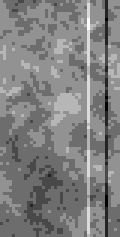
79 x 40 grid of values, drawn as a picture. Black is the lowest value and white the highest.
Grain: streaks running down. Odd lines: columns 30 and 36. Average level on the scale: 50%.
